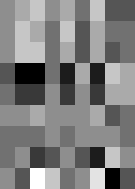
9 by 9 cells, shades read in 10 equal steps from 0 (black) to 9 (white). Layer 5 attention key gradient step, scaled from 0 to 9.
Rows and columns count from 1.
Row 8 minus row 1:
-1 -1 -5 -2 -1 -1 -6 4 2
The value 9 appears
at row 9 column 3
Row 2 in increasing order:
3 4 4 4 5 6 6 7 7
